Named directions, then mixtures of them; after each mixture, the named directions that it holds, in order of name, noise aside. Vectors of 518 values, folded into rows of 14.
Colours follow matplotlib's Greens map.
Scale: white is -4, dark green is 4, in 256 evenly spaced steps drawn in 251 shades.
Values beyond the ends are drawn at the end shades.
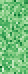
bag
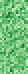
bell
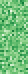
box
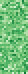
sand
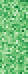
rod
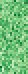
bag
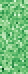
bag, sand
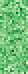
bell, sand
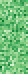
bag, box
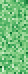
bag, rod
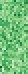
bag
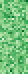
bell, rod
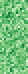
bell
